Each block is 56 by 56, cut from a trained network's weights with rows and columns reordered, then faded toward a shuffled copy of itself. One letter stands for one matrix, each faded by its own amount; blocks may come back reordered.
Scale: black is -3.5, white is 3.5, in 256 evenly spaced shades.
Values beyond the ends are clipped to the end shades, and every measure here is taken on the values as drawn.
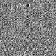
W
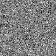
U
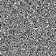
U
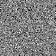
U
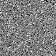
U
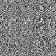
W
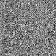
W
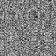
W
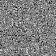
U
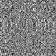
W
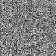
W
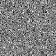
U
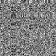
W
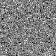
U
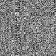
W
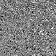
U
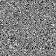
U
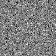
U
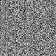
W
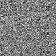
U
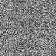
W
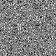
U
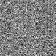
W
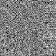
W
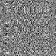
W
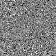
U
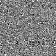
U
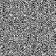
W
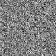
W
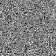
U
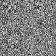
W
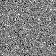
U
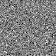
U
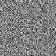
W
